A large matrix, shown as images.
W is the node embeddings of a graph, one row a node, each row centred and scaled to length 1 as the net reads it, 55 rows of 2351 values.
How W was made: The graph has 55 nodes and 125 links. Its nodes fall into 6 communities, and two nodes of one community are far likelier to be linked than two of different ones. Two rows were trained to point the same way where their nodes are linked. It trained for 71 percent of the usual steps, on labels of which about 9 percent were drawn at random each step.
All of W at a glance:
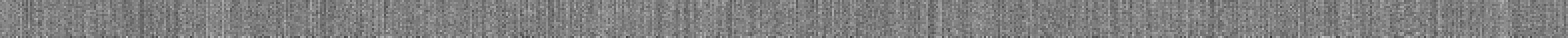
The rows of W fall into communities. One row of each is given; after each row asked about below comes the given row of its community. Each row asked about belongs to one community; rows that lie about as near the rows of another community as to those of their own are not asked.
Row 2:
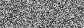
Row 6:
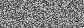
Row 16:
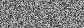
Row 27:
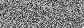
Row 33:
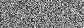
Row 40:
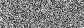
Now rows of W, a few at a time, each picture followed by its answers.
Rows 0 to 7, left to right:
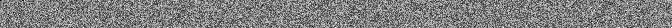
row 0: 16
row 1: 16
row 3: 16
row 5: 27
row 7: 33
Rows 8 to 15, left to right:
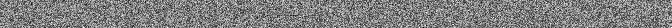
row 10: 16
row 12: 16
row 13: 6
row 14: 33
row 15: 2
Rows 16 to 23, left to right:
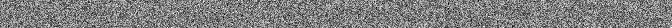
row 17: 6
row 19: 16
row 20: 27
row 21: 2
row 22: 6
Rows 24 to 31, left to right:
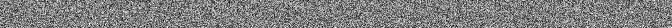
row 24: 2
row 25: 27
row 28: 6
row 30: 33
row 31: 40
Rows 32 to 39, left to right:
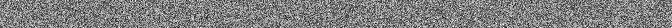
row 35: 2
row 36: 2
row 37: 6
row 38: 16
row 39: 6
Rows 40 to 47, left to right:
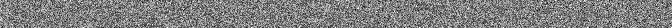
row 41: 2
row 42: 6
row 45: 2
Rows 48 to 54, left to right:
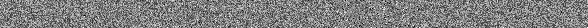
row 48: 2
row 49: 16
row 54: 6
